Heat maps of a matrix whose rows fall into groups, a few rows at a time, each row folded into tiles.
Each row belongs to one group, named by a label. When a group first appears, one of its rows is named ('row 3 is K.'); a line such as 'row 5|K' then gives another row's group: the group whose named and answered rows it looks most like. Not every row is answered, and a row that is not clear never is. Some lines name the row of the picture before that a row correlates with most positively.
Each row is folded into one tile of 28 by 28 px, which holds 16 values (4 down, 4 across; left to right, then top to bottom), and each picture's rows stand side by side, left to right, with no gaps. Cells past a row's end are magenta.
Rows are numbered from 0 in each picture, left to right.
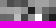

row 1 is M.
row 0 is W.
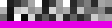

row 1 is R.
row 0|W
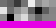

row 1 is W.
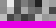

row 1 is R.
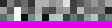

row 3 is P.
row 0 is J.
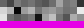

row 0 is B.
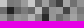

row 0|W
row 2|J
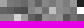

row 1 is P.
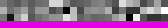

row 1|P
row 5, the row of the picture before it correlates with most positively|2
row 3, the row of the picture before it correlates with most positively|2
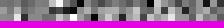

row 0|J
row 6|B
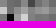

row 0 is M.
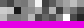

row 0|B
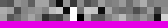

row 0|B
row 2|J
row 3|B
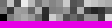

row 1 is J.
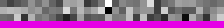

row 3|P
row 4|J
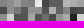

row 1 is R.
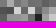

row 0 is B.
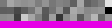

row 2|J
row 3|P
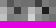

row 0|B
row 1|B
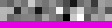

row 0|B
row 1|W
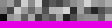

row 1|R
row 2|B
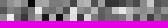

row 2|J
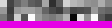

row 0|W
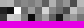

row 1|J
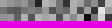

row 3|J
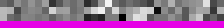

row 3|P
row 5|B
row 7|R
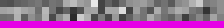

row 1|J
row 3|R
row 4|B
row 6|P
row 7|W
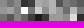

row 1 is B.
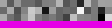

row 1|B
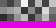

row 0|P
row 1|J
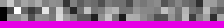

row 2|B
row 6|J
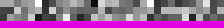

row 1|R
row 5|R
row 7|R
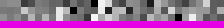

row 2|B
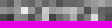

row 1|J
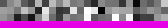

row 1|J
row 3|B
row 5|P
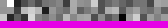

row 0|R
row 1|B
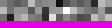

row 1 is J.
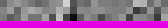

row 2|R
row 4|P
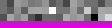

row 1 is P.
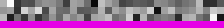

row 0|R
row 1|B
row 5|B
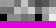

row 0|J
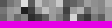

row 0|P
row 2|W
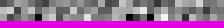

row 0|B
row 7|W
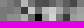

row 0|P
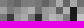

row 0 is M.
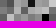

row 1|P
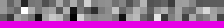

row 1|M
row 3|W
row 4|M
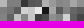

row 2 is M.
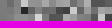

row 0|P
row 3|W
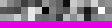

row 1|B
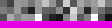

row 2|J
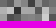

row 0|B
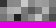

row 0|P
